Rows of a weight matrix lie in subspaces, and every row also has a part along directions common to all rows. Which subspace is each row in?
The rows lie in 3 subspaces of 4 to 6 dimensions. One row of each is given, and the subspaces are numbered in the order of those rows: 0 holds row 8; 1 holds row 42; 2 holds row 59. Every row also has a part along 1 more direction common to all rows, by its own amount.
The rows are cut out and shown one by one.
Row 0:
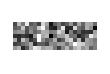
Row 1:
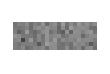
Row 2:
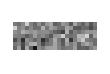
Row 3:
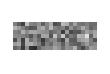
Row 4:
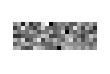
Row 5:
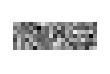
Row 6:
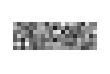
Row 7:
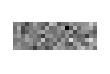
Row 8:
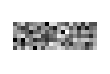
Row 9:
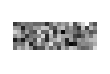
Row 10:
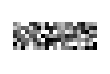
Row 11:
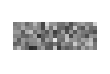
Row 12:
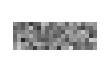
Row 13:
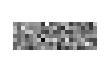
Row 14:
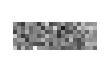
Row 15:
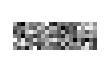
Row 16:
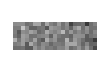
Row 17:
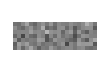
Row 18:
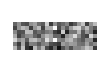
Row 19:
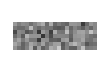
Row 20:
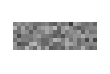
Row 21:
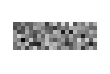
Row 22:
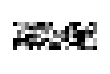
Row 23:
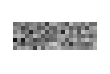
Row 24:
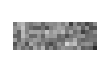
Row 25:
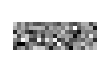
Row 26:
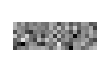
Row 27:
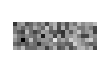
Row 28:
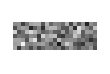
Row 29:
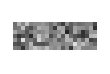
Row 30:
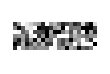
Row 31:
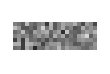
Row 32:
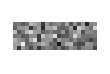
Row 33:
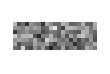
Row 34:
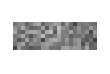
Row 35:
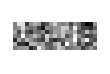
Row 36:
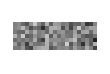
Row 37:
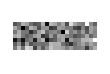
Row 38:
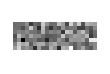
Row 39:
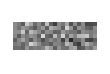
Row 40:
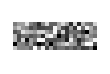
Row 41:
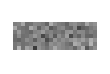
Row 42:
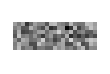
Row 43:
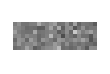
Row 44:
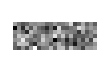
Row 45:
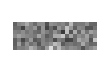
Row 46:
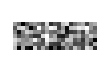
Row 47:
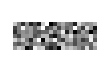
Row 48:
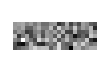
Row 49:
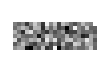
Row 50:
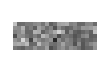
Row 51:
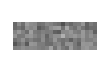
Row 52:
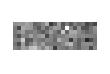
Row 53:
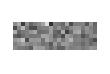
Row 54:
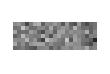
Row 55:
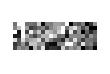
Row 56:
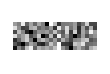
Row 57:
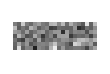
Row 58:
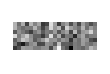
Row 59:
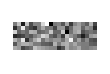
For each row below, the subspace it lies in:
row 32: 2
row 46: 1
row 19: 0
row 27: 1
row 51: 1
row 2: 1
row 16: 0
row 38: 2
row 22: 0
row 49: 1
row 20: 1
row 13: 1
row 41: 1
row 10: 0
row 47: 2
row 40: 0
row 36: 0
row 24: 0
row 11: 1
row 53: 2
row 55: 0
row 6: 1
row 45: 1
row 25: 2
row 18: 1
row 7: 1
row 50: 1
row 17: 0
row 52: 1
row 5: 2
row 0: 2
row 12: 2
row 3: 1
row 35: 0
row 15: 0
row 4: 2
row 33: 2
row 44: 1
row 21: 1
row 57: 1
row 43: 2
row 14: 0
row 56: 2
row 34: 0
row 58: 2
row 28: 2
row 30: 1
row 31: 1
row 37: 0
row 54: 0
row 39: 1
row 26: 2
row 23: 0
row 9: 0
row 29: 2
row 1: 1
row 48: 2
